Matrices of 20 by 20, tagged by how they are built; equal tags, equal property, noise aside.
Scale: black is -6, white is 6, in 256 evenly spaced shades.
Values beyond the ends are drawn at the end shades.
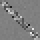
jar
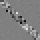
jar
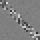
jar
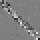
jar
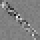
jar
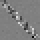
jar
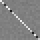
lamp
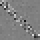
jar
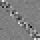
jar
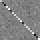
lamp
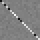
lamp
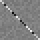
lamp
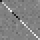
lamp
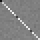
lamp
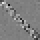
jar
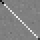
lamp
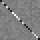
lamp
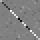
lamp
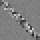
jar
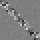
jar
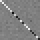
lamp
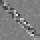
jar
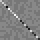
lamp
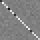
lamp
